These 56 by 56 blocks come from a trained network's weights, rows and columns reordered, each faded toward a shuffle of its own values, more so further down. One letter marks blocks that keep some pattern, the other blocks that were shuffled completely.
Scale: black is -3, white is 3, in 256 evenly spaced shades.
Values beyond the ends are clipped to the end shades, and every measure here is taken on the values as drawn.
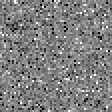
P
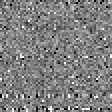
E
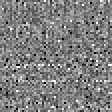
E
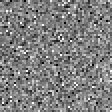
P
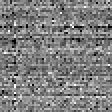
E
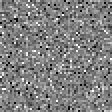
P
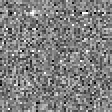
E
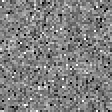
P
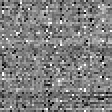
E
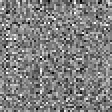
E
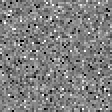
P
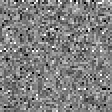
E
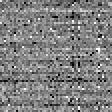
E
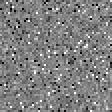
P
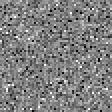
P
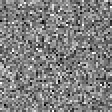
P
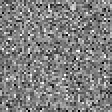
E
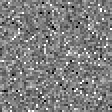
P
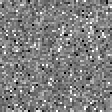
P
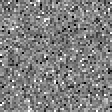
P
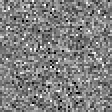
P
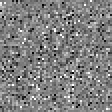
E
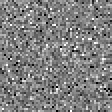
P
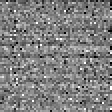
E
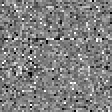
E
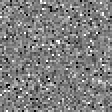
P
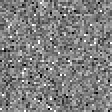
P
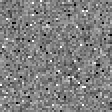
P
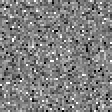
P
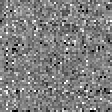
E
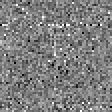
E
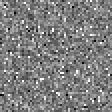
P
